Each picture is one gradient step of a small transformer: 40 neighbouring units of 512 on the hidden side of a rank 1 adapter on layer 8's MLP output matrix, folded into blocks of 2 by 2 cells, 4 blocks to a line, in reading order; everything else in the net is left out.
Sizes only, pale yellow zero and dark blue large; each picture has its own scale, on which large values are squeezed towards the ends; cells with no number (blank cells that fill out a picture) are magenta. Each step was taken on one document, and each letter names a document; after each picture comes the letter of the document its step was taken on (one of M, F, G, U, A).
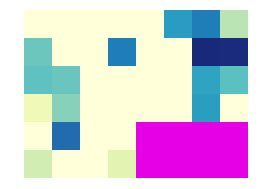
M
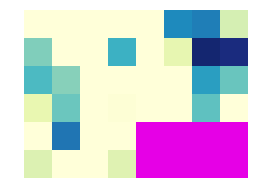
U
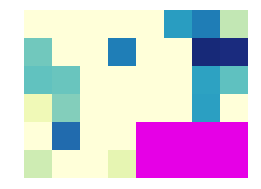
M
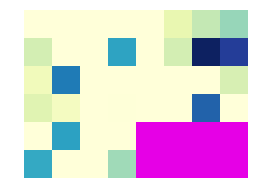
U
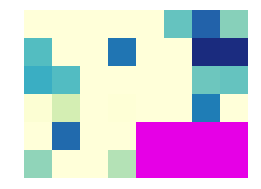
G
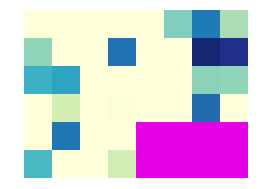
G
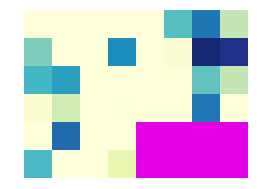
U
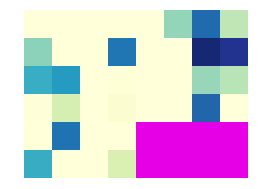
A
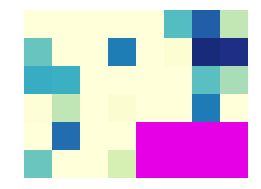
U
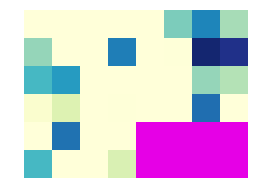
A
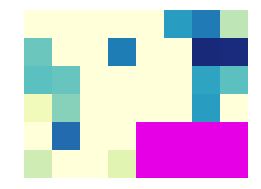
M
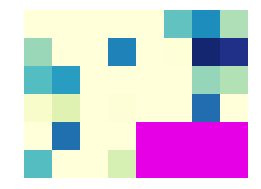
A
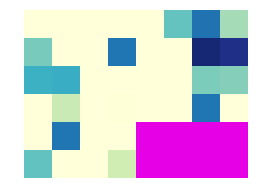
G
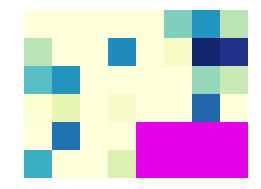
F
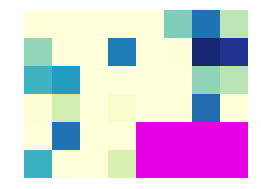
A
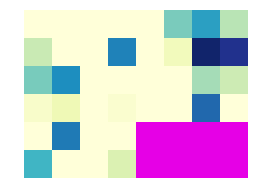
F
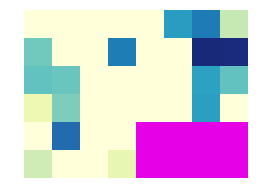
M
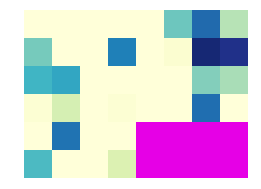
U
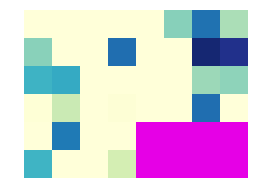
G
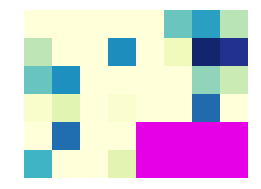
F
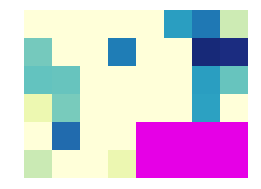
M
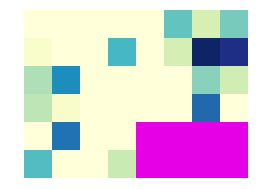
F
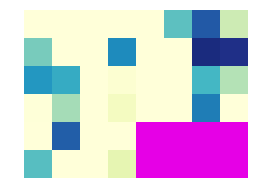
A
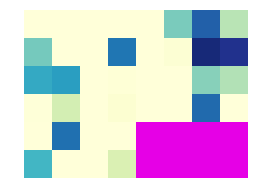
A
